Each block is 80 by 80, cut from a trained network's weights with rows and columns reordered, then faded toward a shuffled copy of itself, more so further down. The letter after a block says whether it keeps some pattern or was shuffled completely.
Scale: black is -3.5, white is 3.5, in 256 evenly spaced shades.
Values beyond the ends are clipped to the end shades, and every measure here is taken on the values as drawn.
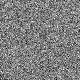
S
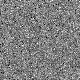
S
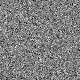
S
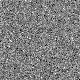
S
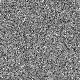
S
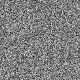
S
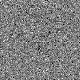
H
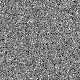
S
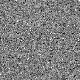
H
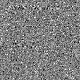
H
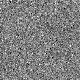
H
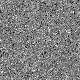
S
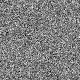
S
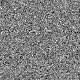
H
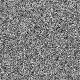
S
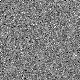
H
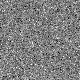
S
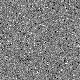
S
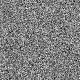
S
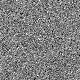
S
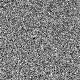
S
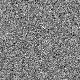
S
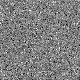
H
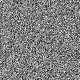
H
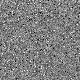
S
